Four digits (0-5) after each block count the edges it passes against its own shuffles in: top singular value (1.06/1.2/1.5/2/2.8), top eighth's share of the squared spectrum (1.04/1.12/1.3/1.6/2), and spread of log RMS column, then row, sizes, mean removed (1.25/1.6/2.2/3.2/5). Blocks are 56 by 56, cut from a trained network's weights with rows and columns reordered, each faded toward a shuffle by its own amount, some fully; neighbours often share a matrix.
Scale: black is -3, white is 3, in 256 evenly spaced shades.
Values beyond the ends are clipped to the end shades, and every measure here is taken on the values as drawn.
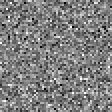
1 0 0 0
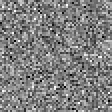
0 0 0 0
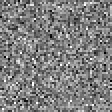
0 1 1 0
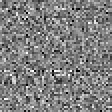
3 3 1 2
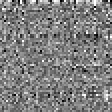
4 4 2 3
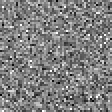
0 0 0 0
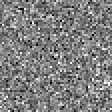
0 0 0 0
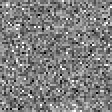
0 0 0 0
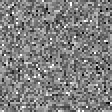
0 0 0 0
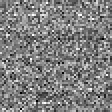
2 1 0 0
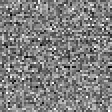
2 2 0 0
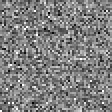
2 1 0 1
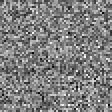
2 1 0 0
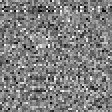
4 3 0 2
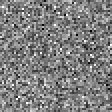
0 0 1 0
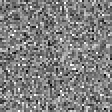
1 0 0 0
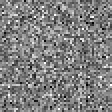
2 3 1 1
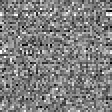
3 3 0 1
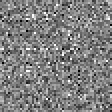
3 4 2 2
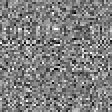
4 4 1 2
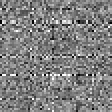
4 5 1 3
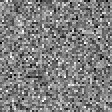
1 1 0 0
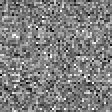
3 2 0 1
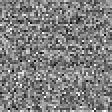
2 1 0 1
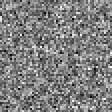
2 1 0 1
